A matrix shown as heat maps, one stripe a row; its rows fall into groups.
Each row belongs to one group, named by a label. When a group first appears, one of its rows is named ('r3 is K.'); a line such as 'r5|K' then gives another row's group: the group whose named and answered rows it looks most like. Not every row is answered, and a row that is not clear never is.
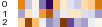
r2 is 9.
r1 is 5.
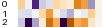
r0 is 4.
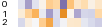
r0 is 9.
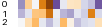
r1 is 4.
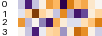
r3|4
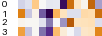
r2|4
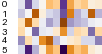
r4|5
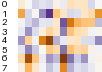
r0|4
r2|4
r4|5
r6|9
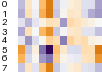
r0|5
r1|5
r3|5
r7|5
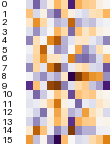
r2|9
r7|5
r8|4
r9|5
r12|4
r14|9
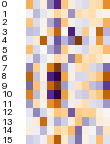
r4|4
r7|5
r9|5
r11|5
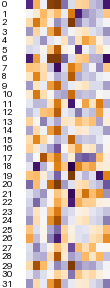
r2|9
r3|5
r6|5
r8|9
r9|5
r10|9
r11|4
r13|4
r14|5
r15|9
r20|5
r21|4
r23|5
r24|5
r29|9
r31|5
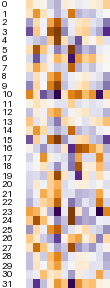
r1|9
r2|5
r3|5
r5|9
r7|9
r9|5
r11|9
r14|9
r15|5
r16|4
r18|4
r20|5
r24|9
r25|5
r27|9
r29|5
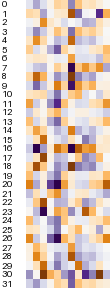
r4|9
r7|4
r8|9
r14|9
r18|9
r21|5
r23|4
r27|9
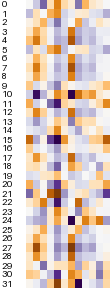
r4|9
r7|9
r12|9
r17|9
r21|5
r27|9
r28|9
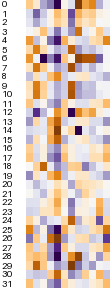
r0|4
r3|4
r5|9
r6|4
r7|9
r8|5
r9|9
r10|9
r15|5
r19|5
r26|5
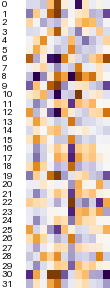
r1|5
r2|4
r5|9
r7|4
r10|4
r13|9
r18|9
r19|5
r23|4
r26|9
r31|5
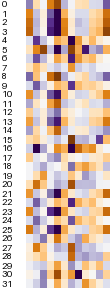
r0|5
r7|9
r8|5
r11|5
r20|9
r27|9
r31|4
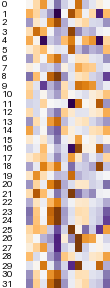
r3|9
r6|5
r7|4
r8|5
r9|4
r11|4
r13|5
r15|4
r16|4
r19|9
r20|5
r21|9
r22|5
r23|5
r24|5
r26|4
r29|4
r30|5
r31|5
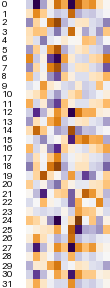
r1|9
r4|4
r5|5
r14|9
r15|4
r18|5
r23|4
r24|4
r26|9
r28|9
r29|5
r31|9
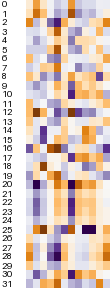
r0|9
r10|4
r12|9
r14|4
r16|5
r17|4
